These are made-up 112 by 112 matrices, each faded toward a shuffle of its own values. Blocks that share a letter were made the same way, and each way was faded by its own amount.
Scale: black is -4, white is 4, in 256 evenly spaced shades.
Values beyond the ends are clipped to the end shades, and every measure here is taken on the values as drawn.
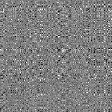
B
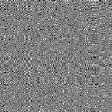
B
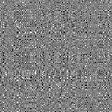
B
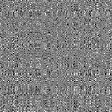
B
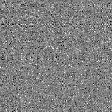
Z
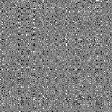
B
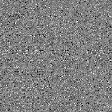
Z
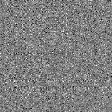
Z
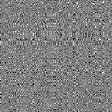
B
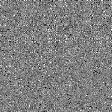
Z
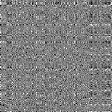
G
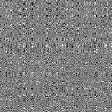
B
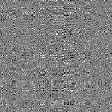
B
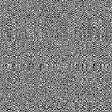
G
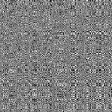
G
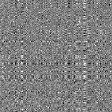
G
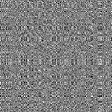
G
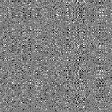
B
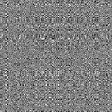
G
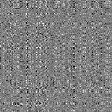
B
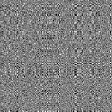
G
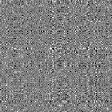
B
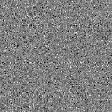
Z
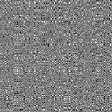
B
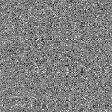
Z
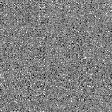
Z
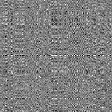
G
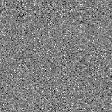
Z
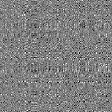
B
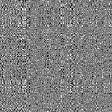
B
